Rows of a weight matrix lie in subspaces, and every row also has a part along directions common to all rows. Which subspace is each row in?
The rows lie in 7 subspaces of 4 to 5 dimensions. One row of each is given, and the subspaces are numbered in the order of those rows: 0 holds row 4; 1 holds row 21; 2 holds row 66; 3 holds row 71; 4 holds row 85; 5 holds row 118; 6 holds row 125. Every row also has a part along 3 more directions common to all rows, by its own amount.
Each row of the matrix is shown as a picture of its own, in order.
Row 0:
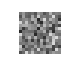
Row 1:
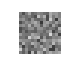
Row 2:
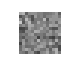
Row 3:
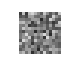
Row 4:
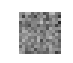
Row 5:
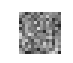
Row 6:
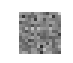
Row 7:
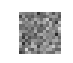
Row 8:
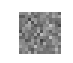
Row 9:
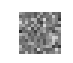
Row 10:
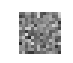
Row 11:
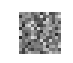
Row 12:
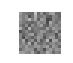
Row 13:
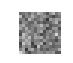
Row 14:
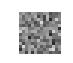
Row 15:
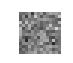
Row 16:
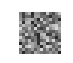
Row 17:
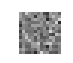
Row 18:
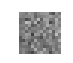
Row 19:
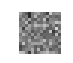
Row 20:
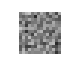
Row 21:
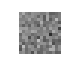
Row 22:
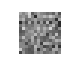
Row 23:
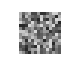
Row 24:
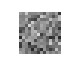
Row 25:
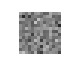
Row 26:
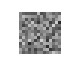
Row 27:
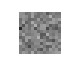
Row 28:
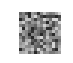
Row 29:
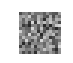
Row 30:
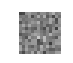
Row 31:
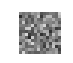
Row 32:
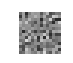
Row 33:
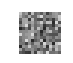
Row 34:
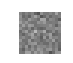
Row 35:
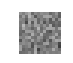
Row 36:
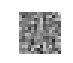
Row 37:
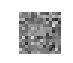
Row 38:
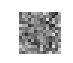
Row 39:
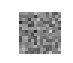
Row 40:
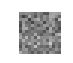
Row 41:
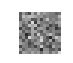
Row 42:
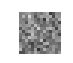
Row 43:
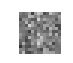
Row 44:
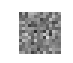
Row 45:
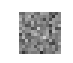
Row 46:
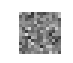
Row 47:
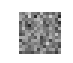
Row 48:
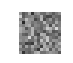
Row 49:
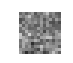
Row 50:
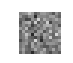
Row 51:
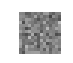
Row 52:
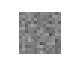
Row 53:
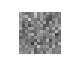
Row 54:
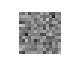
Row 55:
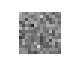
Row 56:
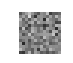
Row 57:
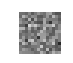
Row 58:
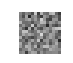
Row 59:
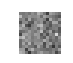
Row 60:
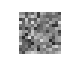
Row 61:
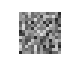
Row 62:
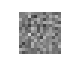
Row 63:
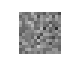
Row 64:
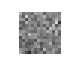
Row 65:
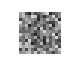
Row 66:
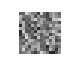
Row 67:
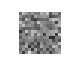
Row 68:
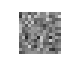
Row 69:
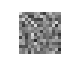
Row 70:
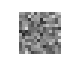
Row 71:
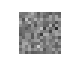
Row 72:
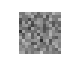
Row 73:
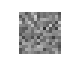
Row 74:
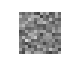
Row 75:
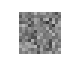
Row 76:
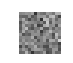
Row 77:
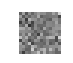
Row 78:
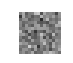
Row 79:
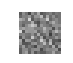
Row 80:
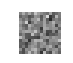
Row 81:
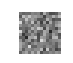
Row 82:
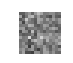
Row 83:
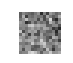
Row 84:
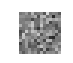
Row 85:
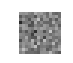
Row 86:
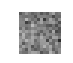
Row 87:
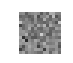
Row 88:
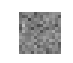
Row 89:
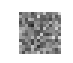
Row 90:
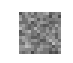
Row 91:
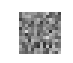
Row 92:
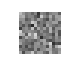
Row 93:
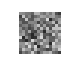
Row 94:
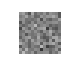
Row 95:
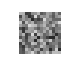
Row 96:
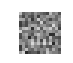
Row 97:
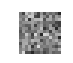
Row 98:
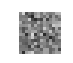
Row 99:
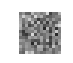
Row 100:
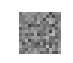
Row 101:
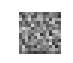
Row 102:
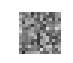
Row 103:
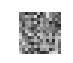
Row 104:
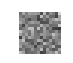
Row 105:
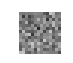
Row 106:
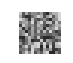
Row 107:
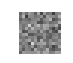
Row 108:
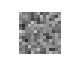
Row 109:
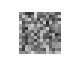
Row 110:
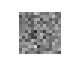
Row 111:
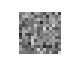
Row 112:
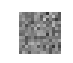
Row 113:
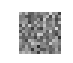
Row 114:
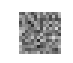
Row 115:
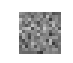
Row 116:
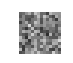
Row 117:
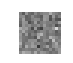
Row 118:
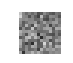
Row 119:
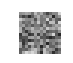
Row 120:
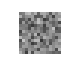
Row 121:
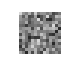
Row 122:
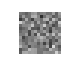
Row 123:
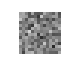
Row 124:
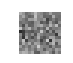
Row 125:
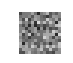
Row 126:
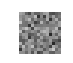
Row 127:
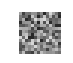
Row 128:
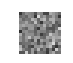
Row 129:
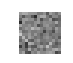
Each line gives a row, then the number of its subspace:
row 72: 1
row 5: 2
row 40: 0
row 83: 0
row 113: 3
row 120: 1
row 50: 0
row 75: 4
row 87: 4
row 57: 2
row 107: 0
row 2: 3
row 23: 4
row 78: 4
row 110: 4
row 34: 4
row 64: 0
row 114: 3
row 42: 6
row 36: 2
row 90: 5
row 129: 2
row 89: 3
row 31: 5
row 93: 4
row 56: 6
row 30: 1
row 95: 3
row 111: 2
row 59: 6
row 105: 6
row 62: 6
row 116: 1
